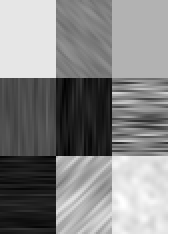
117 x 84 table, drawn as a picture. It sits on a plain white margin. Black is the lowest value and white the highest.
It is made of 3 by 3 panels. Panel 1,1: very high, flat. Panel 1,2: middling, slanting down to the right, faint in contrast. Panel 1,3: high, flat. Panel 2,1: low, streaked downward, faint in contrast. Panel 2,2: very low, streaked downward, faint in contrast. Panel 2,3: middling, streaked across, strong in contrast. Panel 3,1: very low, streaked across, faint in contrast. Panel 3,2: high, slanting up to the right. Panel 3,3: very high, blotchy, faint in contrast.
